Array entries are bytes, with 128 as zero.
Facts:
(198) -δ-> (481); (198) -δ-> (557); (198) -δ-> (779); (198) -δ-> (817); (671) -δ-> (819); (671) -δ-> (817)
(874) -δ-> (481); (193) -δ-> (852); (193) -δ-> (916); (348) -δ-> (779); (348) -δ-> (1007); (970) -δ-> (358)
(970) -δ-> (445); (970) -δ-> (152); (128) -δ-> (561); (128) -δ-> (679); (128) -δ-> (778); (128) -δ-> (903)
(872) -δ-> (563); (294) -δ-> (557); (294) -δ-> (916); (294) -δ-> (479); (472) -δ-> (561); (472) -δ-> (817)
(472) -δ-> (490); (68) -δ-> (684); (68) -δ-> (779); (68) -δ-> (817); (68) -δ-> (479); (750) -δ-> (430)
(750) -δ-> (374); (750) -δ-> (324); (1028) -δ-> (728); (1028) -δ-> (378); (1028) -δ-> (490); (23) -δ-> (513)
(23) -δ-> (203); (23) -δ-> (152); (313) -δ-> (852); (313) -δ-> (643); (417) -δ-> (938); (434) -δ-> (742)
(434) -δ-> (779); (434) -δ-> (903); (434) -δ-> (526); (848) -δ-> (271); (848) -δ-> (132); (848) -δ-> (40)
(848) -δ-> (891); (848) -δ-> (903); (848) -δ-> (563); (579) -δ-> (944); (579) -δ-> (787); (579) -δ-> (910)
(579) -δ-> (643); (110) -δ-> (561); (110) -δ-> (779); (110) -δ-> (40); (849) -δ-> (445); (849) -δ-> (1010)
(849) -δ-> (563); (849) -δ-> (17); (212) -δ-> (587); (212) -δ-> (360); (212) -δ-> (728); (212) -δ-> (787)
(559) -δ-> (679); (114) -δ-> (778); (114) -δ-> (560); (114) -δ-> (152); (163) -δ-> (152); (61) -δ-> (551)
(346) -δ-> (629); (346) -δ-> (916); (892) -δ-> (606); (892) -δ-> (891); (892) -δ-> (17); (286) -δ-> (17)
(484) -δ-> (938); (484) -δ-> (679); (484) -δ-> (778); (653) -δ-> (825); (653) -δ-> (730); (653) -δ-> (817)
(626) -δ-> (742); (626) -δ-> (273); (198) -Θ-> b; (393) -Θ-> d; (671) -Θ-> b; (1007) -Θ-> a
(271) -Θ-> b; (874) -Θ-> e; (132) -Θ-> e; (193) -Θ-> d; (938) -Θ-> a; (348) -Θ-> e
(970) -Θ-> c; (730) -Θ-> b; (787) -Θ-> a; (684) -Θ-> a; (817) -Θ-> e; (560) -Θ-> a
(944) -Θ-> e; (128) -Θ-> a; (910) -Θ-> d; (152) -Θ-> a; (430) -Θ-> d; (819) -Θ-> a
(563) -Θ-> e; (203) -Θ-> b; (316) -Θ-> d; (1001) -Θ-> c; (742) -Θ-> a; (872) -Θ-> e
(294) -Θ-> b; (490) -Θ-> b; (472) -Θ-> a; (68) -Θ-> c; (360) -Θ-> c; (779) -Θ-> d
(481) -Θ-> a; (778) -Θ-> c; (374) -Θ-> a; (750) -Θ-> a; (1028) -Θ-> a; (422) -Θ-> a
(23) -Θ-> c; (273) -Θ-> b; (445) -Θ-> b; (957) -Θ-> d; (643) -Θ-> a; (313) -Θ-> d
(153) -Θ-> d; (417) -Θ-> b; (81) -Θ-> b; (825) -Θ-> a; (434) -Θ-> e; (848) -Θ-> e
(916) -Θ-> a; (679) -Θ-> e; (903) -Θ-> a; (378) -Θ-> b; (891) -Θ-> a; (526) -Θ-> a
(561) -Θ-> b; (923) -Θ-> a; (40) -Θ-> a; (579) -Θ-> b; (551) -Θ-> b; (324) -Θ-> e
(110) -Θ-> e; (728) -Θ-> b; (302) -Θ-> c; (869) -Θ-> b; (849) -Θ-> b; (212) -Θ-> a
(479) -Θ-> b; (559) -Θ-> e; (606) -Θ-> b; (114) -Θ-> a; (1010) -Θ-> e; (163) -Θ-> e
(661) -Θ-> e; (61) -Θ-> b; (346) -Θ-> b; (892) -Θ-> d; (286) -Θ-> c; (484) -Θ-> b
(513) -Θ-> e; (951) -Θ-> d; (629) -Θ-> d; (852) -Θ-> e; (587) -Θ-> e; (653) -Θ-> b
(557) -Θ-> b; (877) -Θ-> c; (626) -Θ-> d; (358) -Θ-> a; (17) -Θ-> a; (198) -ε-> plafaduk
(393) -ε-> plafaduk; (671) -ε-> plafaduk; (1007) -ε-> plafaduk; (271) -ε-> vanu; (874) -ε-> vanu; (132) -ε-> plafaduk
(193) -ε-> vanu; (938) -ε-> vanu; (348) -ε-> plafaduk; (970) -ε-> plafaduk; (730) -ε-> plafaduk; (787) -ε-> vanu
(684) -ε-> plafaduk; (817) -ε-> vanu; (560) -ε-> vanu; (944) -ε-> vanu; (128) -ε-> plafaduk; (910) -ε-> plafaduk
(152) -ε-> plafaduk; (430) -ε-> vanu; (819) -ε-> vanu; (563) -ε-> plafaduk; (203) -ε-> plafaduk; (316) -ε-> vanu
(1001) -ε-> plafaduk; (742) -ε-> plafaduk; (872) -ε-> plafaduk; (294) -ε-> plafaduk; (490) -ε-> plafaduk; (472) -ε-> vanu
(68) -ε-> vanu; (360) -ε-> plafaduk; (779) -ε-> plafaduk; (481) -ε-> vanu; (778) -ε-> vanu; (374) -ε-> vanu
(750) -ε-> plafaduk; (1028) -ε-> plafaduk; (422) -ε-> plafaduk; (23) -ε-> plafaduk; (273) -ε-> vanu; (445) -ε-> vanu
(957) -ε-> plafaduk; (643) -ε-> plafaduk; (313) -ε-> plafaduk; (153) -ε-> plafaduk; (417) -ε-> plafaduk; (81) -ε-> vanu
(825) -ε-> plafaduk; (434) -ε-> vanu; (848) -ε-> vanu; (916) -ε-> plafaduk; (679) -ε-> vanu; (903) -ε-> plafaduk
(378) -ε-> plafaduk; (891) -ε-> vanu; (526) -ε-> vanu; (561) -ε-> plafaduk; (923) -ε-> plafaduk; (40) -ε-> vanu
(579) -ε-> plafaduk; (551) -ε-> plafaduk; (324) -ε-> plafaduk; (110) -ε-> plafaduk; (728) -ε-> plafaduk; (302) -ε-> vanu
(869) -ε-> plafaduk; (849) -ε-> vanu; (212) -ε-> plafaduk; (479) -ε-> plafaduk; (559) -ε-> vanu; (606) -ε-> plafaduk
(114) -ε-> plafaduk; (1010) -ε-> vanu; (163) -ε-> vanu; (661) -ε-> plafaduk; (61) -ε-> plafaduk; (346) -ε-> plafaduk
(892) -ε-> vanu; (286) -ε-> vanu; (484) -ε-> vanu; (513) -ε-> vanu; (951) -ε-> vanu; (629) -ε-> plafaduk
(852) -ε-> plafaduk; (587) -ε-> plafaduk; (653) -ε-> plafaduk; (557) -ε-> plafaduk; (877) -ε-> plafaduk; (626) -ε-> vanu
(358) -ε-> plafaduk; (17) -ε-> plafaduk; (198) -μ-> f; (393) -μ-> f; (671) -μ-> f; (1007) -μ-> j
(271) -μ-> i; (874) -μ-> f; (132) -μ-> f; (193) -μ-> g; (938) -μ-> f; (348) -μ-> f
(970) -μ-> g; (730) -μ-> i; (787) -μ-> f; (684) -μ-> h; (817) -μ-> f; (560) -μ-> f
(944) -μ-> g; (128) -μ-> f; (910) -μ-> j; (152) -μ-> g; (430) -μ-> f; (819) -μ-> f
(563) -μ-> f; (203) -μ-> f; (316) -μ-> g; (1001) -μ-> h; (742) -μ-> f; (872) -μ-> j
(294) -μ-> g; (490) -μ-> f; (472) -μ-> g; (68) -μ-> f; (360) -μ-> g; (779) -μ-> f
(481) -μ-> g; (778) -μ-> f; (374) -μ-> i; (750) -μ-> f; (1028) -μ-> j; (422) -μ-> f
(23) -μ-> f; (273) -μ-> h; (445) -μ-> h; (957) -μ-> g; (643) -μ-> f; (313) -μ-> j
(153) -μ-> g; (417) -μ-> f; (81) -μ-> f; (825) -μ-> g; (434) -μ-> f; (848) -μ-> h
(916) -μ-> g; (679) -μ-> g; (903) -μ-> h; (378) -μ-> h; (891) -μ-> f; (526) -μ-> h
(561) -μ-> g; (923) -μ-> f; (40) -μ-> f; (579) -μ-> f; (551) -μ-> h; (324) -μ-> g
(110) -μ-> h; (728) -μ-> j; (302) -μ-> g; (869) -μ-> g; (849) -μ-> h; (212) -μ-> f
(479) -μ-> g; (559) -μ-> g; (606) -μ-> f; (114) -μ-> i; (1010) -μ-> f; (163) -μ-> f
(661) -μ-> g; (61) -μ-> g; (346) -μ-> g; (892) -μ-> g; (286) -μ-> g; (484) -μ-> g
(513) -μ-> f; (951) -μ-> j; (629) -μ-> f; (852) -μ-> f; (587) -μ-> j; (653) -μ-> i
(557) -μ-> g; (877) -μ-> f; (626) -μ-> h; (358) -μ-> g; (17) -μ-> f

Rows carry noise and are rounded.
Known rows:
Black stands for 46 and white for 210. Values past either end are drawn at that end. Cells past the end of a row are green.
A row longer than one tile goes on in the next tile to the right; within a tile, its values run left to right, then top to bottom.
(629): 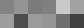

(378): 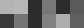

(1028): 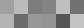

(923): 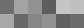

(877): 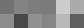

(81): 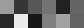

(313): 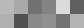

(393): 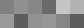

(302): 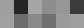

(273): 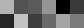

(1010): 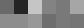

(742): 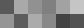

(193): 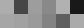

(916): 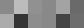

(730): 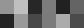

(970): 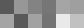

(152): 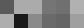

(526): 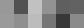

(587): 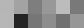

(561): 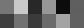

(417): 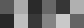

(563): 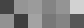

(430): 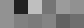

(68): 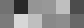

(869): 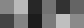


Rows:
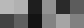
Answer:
(728)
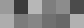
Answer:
(316)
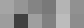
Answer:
(1001)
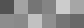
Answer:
(348)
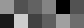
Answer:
(271)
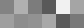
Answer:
(212)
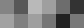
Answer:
(481)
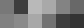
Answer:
(817)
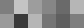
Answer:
(903)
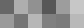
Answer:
(114)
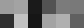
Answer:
(579)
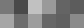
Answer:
(679)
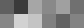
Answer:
(434)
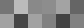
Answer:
(825)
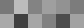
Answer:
(1007)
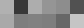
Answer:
(951)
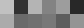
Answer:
(944)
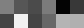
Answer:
(484)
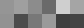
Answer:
(643)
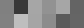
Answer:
(874)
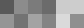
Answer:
(23)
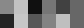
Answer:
(653)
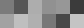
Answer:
(472)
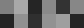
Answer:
(490)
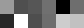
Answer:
(849)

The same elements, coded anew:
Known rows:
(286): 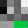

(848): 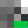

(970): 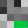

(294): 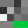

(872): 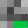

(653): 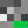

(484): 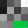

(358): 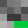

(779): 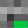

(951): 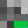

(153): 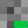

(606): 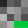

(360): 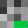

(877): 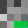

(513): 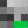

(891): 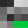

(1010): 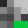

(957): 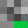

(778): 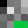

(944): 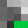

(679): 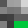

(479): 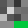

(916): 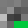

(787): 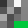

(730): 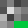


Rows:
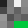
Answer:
(374)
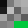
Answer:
(81)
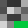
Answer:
(561)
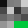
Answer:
(445)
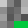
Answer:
(110)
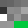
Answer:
(579)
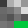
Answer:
(430)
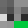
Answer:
(114)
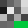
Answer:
(68)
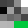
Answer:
(849)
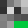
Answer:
(273)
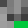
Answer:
(17)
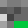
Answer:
(1028)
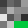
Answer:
(417)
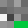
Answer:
(212)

